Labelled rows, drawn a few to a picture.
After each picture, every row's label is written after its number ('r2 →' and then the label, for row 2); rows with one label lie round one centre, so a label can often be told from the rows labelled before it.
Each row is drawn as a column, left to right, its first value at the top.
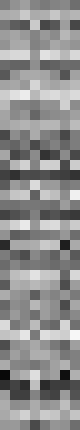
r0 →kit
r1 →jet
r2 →jet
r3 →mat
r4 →jet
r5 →jet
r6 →kit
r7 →jet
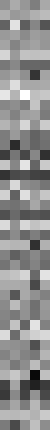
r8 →jet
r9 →mat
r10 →jet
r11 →kit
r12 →jet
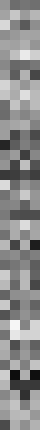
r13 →mat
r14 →kit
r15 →jet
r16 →kit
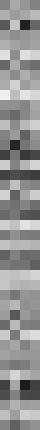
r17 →jet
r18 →mat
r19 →jet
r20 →jet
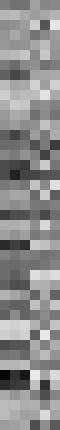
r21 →kit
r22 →kit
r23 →kit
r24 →mat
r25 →jet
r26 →mat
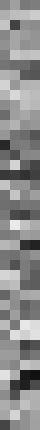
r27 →mat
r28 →jet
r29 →kit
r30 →kit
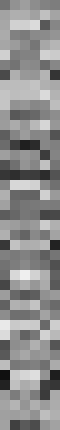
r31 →kit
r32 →mat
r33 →mat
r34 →mat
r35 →jet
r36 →kit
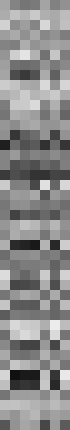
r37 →mat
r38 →kit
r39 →kit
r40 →kit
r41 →mat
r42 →kit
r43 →mat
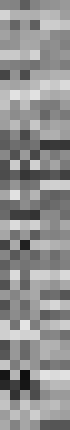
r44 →kit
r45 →jet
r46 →kit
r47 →jet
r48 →mat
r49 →mat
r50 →mat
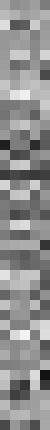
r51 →mat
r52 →jet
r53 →jet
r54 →mat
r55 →kit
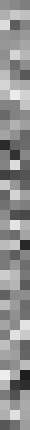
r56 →mat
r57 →jet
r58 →kit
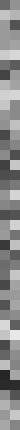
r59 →kit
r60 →jet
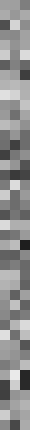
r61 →jet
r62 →mat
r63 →kit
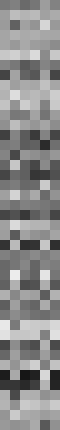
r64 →kit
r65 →jet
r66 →kit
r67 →kit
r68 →mat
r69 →kit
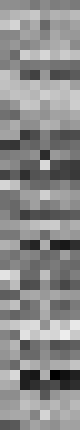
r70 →mat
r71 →mat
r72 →kit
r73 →kit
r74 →jet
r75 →kit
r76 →kit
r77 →kit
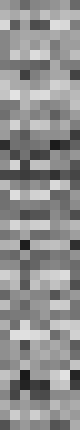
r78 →mat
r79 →jet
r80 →kit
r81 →jet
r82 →jet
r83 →mat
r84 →mat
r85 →kit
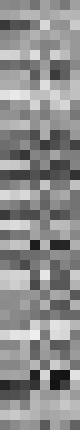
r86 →jet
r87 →jet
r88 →jet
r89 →kit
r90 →mat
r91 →kit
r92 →kit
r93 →mat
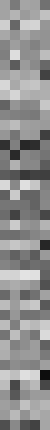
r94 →mat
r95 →jet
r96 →mat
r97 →mat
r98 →kit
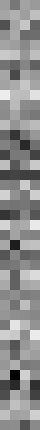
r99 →jet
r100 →kit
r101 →mat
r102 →jet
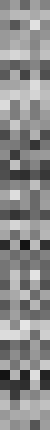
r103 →kit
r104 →jet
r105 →kit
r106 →mat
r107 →kit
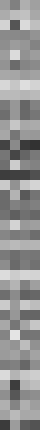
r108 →mat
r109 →jet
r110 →mat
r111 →mat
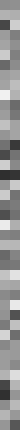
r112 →jet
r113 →mat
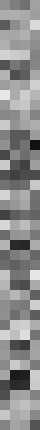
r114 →jet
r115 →kit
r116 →kit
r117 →mat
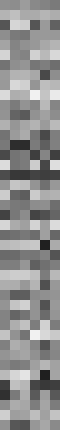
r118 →jet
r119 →mat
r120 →mat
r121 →jet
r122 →kit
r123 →jet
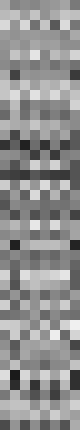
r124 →mat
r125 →kit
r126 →mat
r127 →jet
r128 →mat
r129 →jet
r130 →mat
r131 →kit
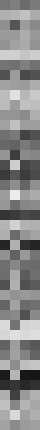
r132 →kit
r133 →jet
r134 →kit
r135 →kit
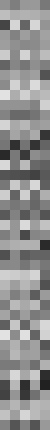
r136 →jet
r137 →mat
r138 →jet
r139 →mat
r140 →kit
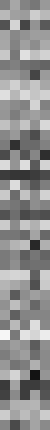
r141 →jet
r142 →mat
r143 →jet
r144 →kit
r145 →jet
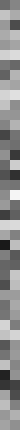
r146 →kit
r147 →jet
